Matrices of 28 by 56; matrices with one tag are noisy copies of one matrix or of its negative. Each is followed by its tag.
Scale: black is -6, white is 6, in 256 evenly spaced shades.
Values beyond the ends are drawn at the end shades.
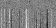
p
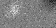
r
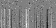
p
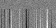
p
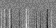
p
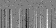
p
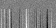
p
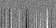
p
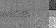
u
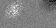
r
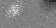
r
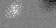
r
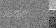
u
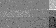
u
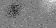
r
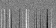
p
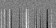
p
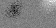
r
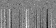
p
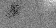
r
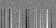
p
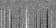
p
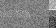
u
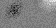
r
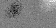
r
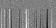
p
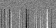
p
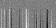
p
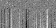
p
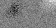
r
